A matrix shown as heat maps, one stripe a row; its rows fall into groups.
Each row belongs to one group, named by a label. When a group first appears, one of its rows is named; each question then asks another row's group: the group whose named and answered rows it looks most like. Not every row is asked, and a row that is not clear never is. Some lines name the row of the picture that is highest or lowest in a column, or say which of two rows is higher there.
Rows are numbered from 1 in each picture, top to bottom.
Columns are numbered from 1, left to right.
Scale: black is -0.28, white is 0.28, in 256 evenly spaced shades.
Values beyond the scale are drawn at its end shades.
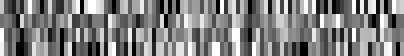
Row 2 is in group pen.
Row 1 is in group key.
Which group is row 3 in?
key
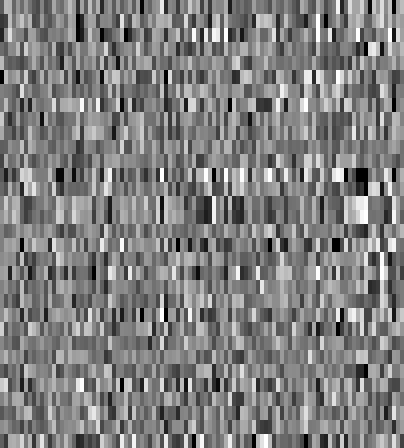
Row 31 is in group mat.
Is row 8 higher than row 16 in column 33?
Yes
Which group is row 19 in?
pen
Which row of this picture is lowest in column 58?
8
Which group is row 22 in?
pen
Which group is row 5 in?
key
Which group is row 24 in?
key
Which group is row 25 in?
pen
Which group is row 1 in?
mat
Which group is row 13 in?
pen
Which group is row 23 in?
mat
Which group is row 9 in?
key
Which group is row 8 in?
mat
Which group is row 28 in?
mat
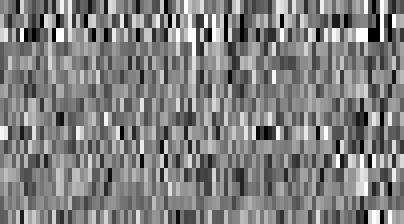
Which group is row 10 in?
mat
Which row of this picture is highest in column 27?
9
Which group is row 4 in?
mat
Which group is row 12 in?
mat
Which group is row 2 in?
key
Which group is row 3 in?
pen
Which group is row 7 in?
pen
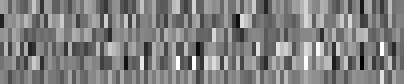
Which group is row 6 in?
key
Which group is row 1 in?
mat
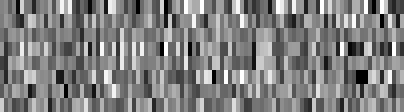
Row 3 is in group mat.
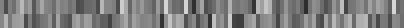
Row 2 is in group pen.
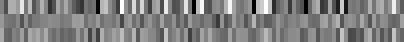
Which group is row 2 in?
mat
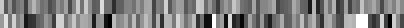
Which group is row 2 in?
pen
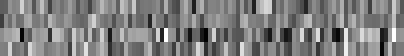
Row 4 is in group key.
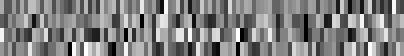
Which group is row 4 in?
key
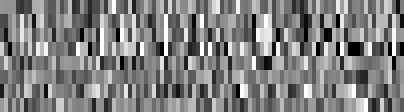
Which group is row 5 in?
mat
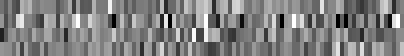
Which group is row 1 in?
pen
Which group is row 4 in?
mat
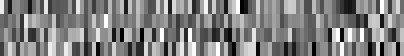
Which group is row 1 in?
key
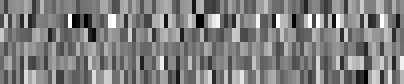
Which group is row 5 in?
mat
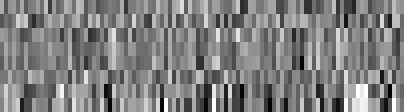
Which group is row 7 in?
pen
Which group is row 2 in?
key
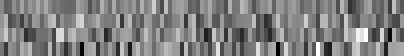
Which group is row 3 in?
pen
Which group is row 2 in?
mat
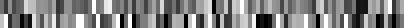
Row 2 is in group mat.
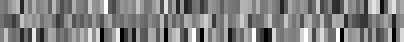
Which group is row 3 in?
mat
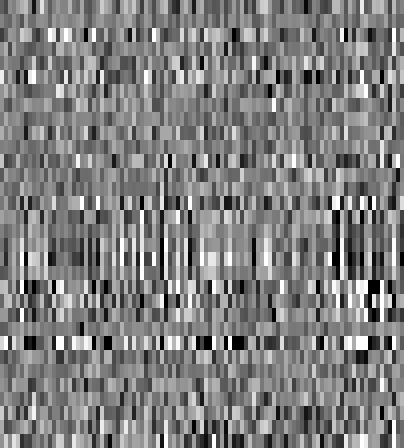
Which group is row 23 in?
pen
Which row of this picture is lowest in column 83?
15
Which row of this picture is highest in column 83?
19
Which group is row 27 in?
key
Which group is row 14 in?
pen
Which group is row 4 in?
pen
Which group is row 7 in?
pen
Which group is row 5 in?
mat
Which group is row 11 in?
pen
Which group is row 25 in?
pen
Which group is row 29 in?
mat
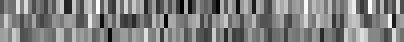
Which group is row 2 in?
mat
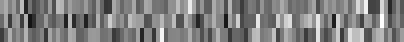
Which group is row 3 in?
mat
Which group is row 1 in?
pen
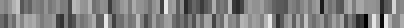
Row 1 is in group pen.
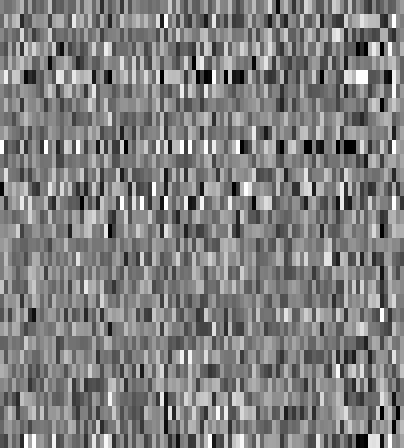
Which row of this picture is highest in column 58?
15
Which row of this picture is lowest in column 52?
6
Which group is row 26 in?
key
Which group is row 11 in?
key
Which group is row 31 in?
mat
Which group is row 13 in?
mat
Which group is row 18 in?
mat
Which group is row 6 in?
pen
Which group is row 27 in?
mat
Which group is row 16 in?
key
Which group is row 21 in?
key
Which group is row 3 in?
pen
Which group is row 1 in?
pen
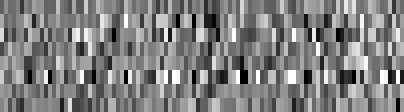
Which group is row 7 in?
mat
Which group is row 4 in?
mat
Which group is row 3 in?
key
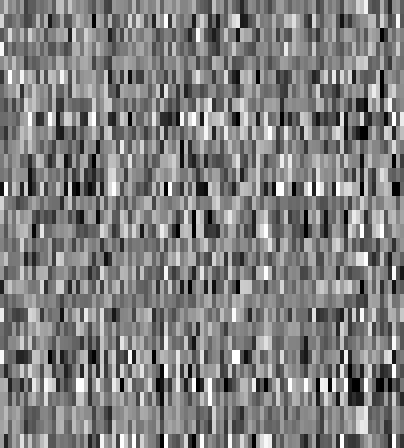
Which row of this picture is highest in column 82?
28
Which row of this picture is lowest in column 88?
27
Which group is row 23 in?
key
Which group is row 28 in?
mat
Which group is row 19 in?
pen
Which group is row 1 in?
pen
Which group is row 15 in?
key
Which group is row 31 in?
pen
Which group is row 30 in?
pen
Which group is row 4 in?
key
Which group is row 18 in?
pen
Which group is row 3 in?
key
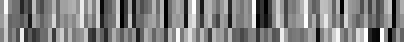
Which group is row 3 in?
pen
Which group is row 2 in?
mat
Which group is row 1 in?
mat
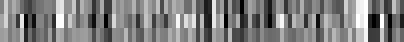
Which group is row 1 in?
pen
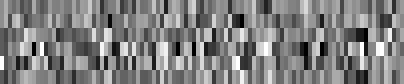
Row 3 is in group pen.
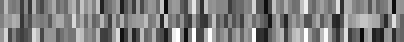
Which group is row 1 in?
mat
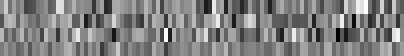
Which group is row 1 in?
pen
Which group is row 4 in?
mat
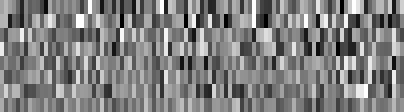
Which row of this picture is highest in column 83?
3
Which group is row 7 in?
pen
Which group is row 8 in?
key
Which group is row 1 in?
mat
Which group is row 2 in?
mat
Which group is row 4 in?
key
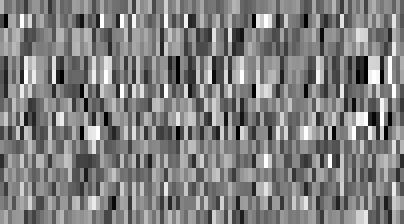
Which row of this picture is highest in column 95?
6
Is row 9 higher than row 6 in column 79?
Yes
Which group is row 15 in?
key
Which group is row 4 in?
pen
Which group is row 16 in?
pen
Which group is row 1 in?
key
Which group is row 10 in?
key
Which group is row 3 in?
pen
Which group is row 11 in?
key
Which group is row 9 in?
pen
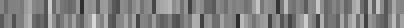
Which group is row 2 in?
key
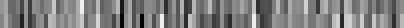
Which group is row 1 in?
mat
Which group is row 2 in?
mat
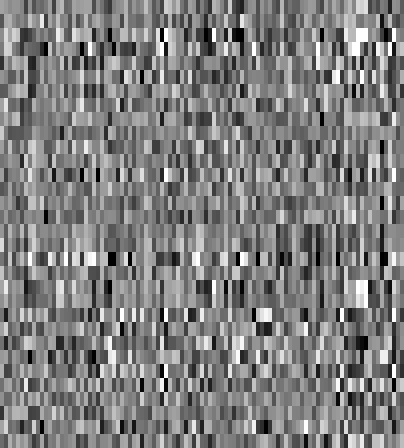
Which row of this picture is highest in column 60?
26
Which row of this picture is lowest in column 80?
19
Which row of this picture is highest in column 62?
19
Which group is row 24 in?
mat
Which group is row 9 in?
pen
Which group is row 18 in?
key
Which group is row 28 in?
mat
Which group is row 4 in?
mat
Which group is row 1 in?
pen
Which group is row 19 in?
key
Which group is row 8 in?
mat
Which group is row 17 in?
key
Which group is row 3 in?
pen
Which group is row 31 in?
mat
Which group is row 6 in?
mat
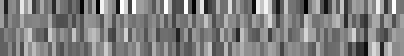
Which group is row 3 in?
key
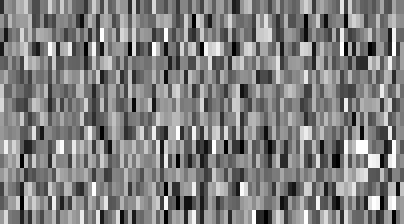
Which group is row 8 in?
key
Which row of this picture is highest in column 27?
15
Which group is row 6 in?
mat
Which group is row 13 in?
pen
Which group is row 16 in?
mat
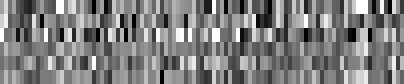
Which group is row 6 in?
pen
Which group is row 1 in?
pen
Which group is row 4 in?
pen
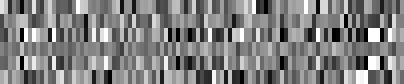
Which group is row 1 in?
mat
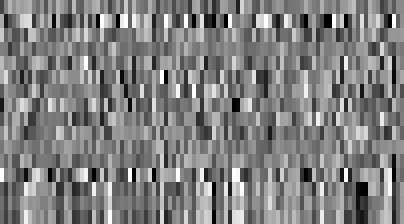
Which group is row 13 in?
key
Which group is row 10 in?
pen
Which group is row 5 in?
key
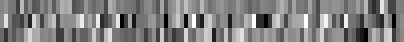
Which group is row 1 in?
pen
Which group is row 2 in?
mat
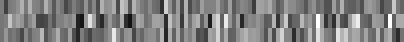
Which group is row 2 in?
mat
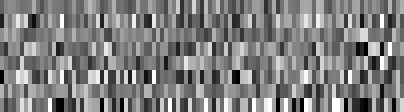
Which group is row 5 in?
pen
